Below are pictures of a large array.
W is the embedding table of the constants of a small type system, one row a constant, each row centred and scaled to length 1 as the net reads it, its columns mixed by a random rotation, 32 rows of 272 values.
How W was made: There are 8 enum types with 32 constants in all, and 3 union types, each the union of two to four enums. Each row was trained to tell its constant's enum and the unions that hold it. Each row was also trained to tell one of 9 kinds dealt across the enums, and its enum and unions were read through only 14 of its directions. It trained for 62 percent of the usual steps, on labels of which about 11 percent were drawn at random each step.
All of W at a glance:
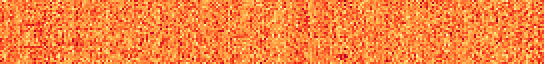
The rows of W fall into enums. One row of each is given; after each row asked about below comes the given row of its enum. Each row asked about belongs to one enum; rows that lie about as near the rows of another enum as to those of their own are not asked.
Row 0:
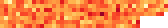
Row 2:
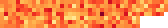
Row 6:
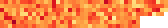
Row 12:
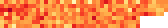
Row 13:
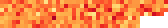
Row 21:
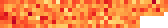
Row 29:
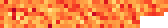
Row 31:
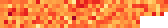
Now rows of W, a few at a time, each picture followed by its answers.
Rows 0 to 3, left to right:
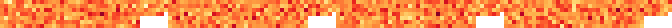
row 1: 6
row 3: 6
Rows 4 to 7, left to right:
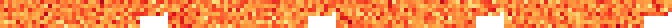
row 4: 12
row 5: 21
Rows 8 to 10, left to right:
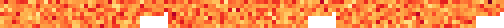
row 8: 13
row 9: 21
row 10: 21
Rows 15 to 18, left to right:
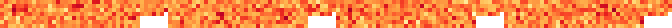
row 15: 29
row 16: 31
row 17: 31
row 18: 0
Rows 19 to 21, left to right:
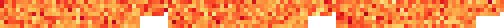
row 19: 13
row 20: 31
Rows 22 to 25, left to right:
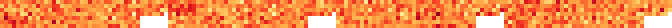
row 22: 6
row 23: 12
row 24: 13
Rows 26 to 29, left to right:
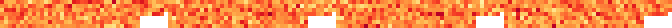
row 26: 31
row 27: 0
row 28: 0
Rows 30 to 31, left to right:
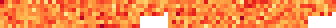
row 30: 13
